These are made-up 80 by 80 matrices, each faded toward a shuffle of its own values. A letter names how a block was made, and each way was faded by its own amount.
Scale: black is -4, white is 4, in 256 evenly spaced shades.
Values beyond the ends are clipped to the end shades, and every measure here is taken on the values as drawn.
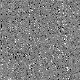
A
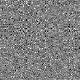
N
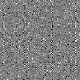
N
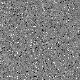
A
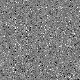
A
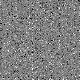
A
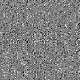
N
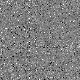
A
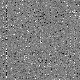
A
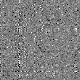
N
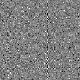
N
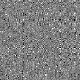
N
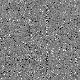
A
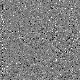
A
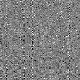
N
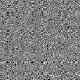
N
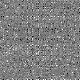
N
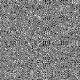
N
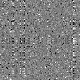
N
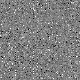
A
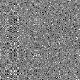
N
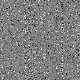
A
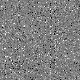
A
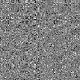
N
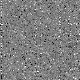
A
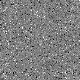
A
